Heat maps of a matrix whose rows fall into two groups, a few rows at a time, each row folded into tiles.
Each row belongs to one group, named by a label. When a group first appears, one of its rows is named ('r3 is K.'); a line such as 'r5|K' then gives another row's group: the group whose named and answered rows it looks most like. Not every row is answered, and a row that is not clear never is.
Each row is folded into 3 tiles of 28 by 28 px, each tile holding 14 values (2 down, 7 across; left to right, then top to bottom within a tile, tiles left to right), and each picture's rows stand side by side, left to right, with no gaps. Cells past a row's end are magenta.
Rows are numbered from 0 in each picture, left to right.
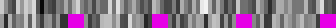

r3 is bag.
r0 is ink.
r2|bag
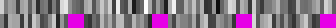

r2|ink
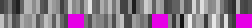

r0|bag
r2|bag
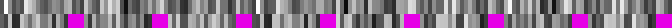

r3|bag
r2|bag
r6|ink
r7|bag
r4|ink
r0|bag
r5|bag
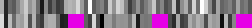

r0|ink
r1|bag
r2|bag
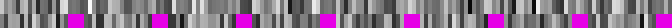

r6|ink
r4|ink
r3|ink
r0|ink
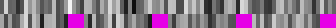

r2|ink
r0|bag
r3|bag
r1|ink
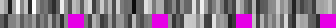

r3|ink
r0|ink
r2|bag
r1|ink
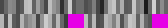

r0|bag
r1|bag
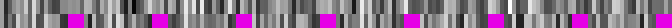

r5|bag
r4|bag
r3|ink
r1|ink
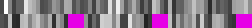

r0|bag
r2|ink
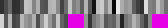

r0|bag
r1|ink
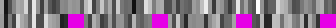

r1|ink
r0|ink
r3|bag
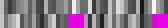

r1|bag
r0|ink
